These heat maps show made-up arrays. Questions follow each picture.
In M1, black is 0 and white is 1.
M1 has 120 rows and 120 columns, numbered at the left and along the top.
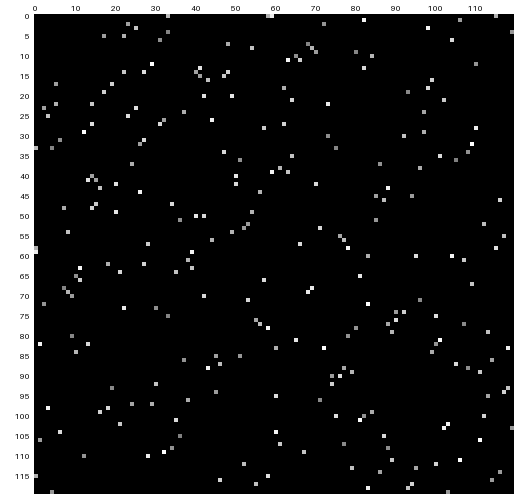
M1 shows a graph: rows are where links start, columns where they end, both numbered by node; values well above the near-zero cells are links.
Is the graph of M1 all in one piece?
no
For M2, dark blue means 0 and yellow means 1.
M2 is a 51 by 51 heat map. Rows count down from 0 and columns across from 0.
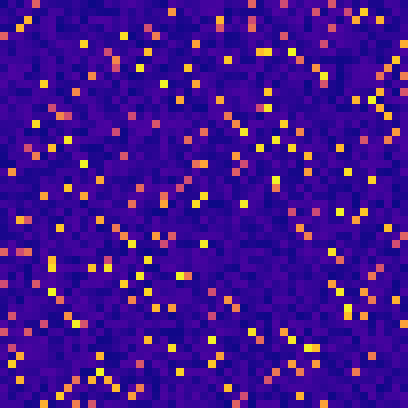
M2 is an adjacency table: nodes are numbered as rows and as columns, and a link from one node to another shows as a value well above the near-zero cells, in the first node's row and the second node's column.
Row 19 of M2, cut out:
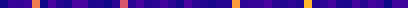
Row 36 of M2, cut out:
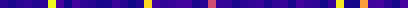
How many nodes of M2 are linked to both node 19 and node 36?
0
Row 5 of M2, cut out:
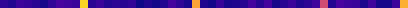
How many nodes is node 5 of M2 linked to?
4
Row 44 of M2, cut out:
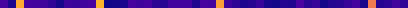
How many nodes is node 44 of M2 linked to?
4
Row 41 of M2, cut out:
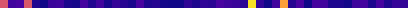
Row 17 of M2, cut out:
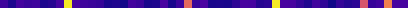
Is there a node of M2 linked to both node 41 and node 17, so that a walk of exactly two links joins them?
no
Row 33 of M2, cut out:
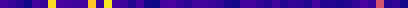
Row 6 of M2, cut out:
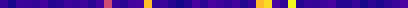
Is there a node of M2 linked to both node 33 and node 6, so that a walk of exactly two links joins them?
yes
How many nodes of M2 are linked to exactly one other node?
0
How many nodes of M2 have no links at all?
0
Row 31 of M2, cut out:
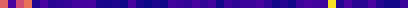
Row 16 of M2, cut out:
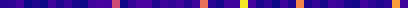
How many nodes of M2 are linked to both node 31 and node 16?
0
